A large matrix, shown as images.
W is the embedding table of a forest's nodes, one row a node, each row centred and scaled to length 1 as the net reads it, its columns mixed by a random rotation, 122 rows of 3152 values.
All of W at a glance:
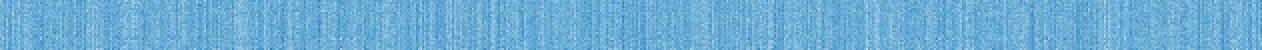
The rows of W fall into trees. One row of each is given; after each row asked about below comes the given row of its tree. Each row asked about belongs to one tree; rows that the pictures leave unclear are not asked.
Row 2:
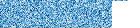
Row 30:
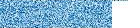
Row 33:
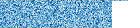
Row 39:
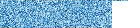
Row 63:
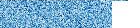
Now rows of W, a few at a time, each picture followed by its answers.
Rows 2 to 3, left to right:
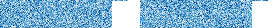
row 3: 63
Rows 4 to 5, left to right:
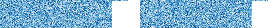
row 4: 33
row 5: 2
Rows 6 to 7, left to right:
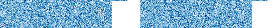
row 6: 63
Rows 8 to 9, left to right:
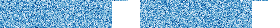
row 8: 30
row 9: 63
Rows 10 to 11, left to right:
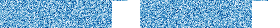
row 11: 33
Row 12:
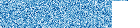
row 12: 33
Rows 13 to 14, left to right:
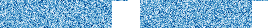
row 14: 39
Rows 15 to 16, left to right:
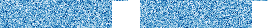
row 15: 39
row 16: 63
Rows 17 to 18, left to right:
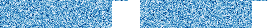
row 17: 2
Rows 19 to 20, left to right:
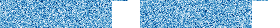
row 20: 39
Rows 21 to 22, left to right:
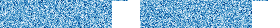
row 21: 63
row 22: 39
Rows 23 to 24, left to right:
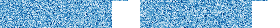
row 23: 33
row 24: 63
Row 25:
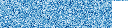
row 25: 39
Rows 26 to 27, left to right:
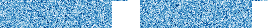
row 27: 2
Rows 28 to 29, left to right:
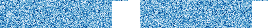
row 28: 2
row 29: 39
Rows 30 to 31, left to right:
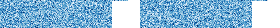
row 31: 30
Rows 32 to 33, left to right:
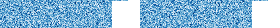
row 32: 33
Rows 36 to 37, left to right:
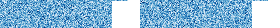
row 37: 33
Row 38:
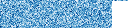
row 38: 2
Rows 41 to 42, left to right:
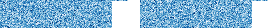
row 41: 30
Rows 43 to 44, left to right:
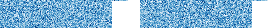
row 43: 30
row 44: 63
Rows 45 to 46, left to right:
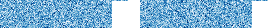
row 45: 63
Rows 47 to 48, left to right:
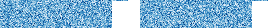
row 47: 39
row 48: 33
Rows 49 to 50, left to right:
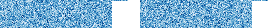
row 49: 63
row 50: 63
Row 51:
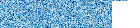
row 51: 63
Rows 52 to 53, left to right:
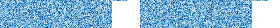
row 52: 63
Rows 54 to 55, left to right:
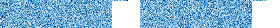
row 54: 33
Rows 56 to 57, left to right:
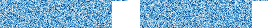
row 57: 33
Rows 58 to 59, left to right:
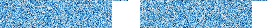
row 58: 33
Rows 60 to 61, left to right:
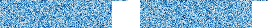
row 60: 63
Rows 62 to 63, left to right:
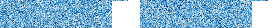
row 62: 39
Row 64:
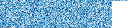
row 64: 2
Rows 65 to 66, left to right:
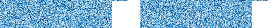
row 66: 30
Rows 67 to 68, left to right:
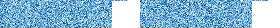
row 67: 2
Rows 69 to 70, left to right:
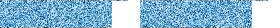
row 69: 63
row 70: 39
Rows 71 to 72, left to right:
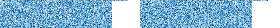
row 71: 39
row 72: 33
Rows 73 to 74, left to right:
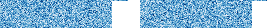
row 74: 63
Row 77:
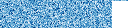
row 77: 33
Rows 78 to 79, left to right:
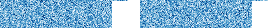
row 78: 63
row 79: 2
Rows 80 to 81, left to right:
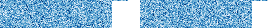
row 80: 63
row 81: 63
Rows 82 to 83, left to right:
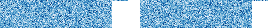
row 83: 39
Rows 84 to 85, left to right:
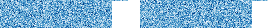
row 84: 39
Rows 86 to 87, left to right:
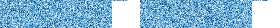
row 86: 30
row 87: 63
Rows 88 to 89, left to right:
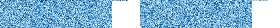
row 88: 63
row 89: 33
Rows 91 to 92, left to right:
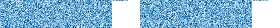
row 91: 39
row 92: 33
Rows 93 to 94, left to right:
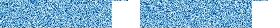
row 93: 33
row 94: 33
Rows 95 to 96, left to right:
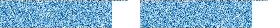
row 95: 39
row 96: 39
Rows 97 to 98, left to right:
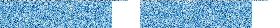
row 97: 30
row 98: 39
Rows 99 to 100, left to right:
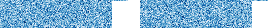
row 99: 39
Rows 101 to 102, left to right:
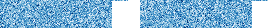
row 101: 2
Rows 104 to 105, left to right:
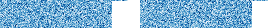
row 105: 63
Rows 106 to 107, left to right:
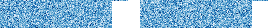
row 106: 30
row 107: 39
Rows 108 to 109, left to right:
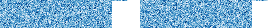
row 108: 63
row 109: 39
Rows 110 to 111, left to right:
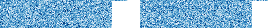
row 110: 2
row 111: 30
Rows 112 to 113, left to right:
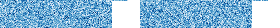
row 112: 63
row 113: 39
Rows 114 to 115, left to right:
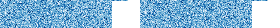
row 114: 63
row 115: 63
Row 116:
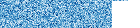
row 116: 33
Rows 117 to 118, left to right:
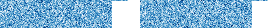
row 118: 63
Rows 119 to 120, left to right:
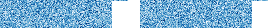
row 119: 63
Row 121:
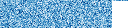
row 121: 39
